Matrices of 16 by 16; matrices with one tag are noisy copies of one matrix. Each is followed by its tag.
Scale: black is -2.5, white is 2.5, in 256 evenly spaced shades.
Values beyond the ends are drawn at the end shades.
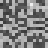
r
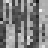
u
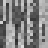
u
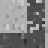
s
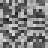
r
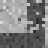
s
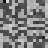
r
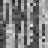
u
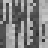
u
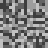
r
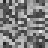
r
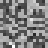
r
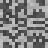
r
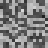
r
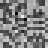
r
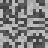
r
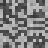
r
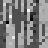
u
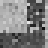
s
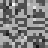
r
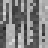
u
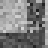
s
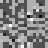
r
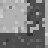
s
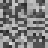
r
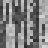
u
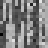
u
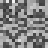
r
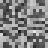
r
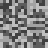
r
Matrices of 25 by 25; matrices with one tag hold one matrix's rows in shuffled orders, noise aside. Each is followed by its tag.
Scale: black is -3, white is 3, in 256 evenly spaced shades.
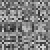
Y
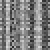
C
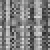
C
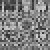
Y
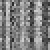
C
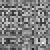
Y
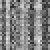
C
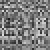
Y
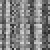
C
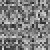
Y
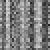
C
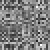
Y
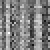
C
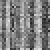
C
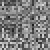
Y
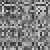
Y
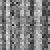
C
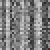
C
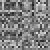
Y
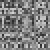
Y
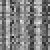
C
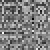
Y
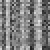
C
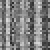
C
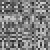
Y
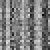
C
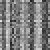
C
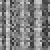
C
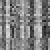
C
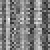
C
